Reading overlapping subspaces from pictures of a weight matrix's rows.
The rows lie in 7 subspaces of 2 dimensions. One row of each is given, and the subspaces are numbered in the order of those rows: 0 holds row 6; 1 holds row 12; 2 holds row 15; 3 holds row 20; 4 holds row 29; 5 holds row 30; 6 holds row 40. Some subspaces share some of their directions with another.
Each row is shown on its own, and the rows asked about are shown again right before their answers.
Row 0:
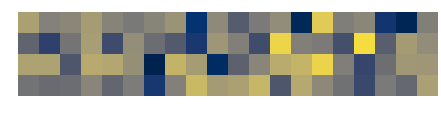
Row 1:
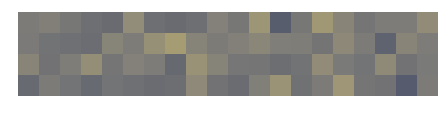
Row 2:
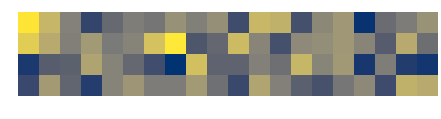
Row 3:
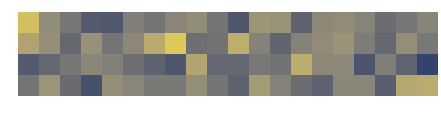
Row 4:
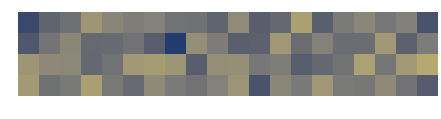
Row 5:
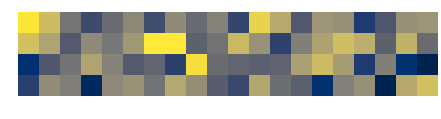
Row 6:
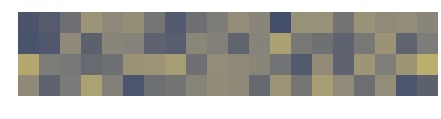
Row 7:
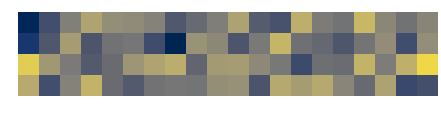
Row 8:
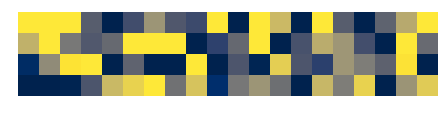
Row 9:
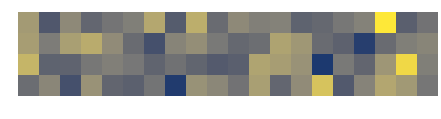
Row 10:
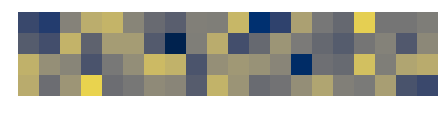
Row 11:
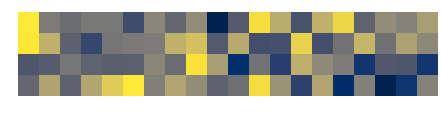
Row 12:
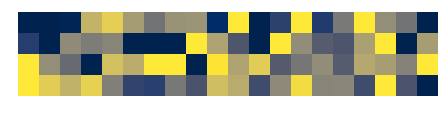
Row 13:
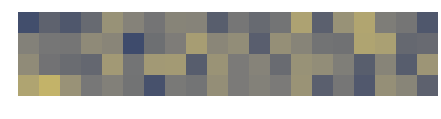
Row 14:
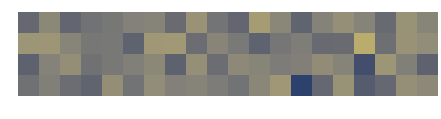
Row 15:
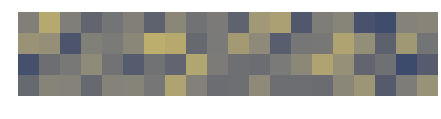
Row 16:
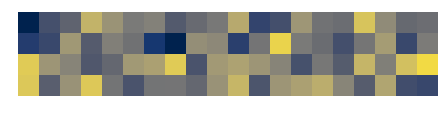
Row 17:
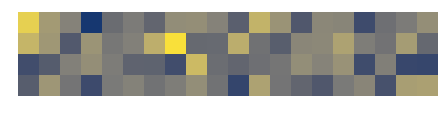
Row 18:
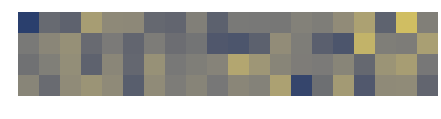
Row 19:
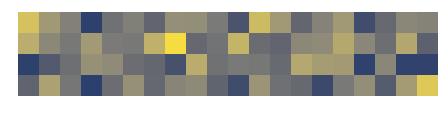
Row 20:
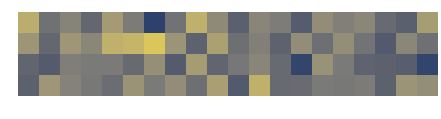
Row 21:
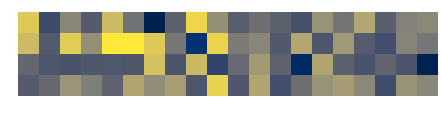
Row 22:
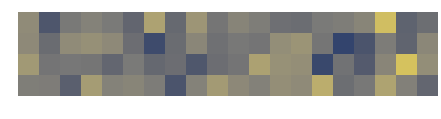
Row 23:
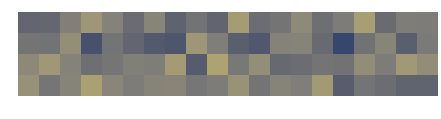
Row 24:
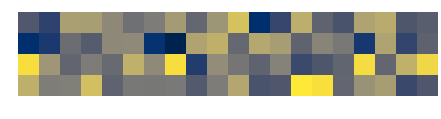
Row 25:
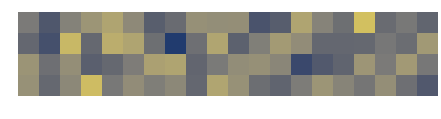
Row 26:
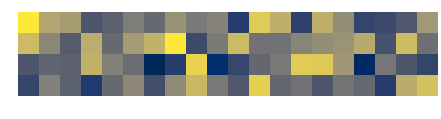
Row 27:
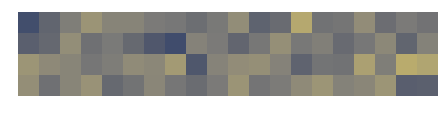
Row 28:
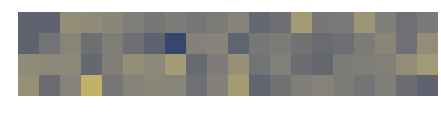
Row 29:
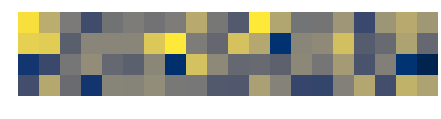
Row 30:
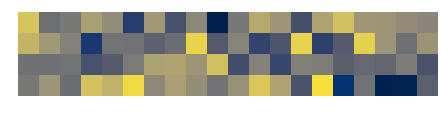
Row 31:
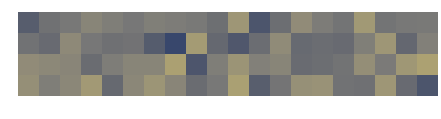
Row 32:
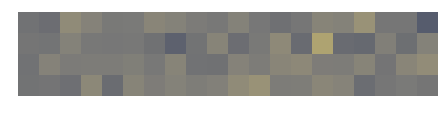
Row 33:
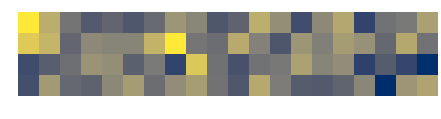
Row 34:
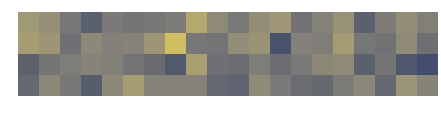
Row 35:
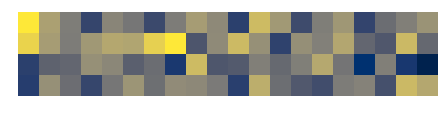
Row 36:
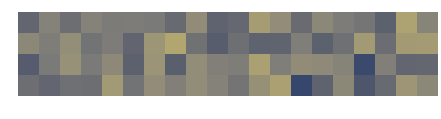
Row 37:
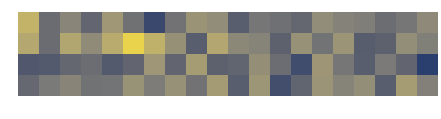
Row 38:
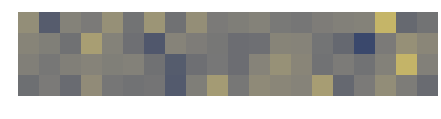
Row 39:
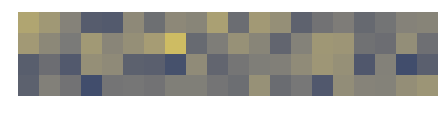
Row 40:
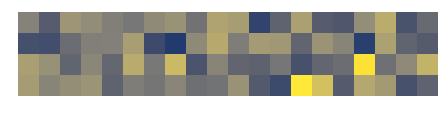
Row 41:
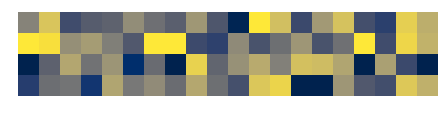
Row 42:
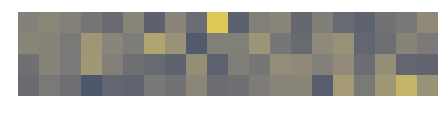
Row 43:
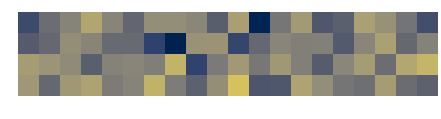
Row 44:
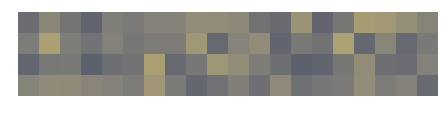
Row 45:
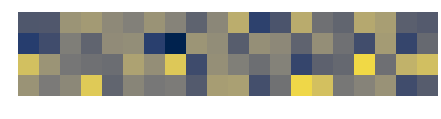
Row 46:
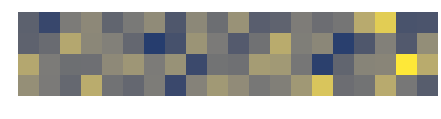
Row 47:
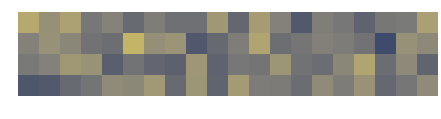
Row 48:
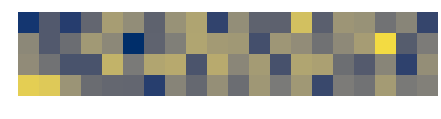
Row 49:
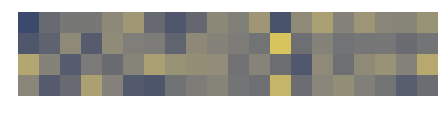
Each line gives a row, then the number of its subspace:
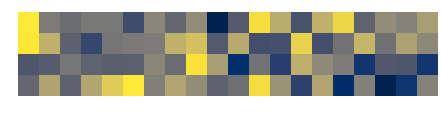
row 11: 5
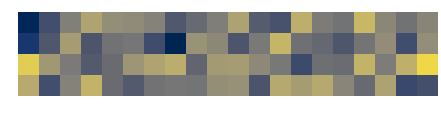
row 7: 0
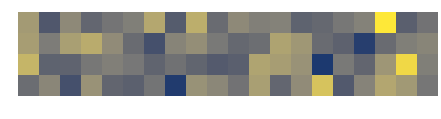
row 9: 2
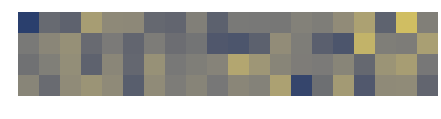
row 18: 6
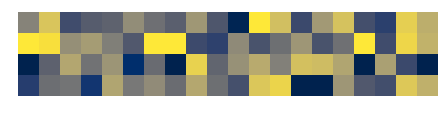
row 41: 6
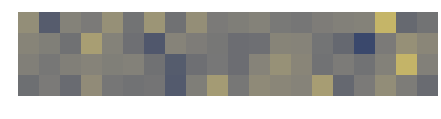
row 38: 2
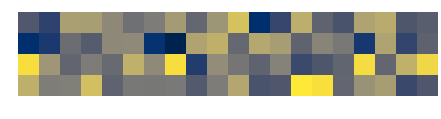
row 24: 6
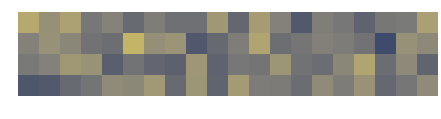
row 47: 1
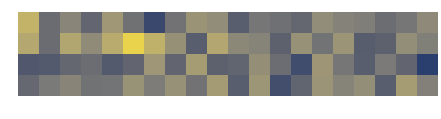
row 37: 3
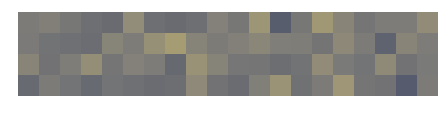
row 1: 0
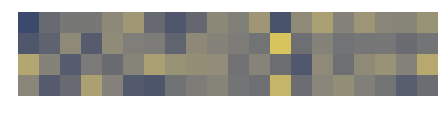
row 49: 0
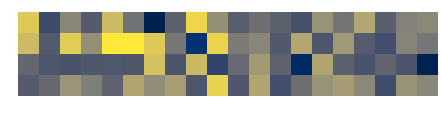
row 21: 3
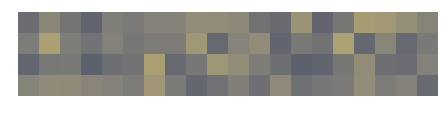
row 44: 4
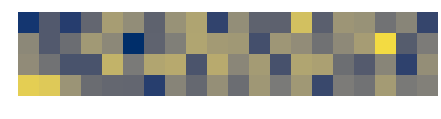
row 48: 1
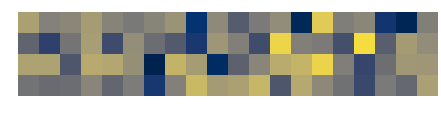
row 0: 4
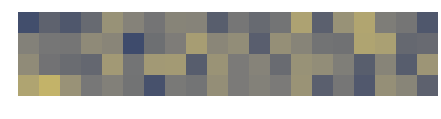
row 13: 1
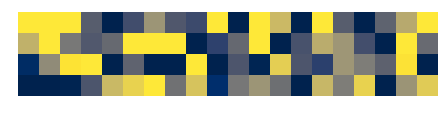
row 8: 1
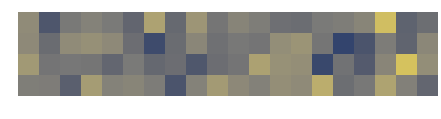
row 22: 2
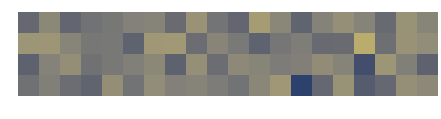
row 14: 6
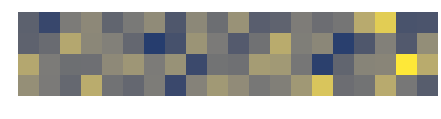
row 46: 2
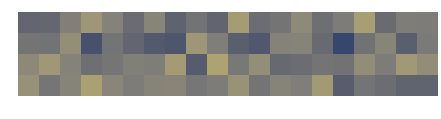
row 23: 5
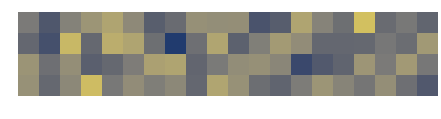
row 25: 3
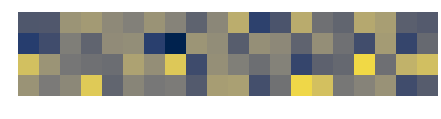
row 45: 6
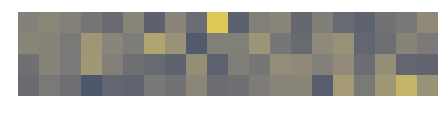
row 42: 5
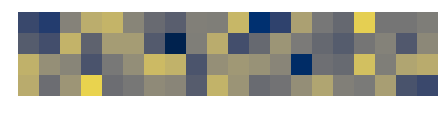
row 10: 3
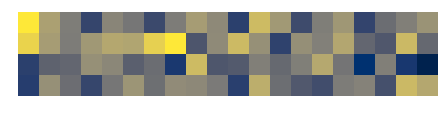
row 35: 3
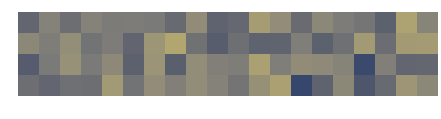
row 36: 6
